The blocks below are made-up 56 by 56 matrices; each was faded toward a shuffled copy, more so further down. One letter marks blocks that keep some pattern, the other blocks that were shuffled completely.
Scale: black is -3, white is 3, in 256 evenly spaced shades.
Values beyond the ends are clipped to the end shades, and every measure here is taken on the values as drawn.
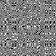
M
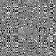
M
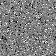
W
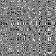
M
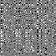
M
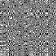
M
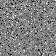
W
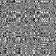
M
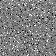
W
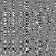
M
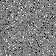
W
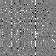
M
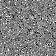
W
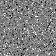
W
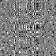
M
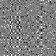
M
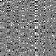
M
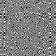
M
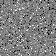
W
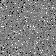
W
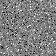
W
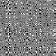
M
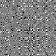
M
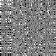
M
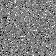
W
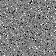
W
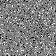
W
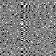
M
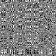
M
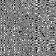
M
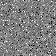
W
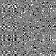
M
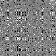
M
